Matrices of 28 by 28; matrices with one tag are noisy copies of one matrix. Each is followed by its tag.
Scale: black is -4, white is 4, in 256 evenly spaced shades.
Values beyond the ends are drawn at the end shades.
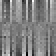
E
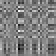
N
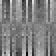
E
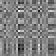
N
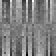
E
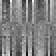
E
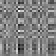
N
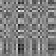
N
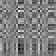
N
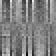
E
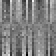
E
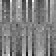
E
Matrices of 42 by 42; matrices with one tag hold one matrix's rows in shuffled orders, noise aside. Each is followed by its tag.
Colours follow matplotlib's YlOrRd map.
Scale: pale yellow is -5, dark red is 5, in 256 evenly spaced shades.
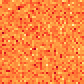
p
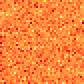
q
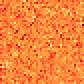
q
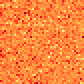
q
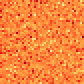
q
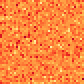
q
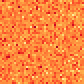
p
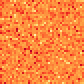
q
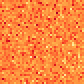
p
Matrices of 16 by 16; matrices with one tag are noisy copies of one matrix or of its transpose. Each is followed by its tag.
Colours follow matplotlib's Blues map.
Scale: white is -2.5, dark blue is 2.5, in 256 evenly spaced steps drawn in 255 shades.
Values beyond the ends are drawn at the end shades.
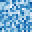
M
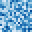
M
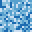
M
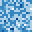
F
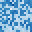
F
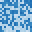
F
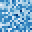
M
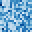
M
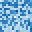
F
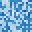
M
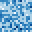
M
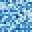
M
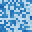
F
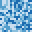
M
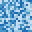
F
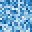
F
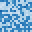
M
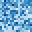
F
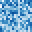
F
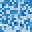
F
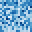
F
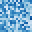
F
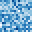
M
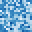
F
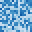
F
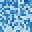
F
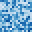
M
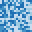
F
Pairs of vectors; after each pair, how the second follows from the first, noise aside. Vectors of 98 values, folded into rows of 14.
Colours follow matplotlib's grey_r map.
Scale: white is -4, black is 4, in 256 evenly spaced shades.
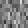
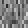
shuffled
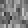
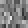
negated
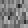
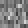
negated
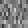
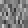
negated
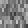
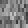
negated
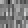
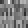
negated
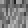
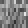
negated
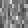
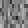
negated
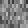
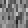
shuffled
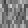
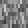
shuffled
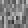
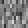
negated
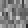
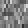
shuffled
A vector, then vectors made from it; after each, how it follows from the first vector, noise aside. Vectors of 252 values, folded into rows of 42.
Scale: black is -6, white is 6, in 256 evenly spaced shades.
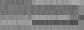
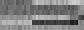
scaled up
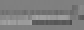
partly zeroed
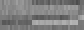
negated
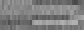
negated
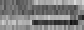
scaled up
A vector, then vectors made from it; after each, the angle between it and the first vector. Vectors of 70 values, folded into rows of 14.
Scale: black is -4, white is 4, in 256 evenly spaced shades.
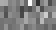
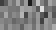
nearly opposite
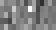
orthogonal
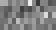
nearly parallel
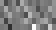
orthogonal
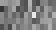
partly aligned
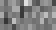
partly aligned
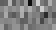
nearly opposite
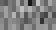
nearly opposite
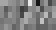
nearly parallel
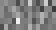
partly aligned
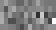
orthogonal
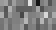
nearly parallel
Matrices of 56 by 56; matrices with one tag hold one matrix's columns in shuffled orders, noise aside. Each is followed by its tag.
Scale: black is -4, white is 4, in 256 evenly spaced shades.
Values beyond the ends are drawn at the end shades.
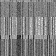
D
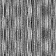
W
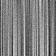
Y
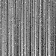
Y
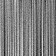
Y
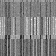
D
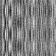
W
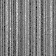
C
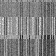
D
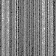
C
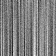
Y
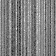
C
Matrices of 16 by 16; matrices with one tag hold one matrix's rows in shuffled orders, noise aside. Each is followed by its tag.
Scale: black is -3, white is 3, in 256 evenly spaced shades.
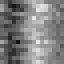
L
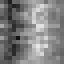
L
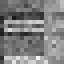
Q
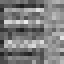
Q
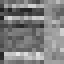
Q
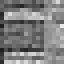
Q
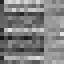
Q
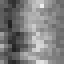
L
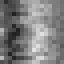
L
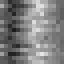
L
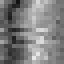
L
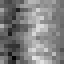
L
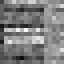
Q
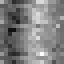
L
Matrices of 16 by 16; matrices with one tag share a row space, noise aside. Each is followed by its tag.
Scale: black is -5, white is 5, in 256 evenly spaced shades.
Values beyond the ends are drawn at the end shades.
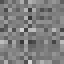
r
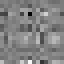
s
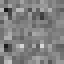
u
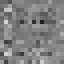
u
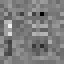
u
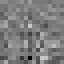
s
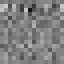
r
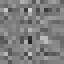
s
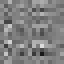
u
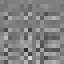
s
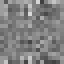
s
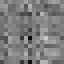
s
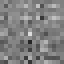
s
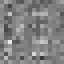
u
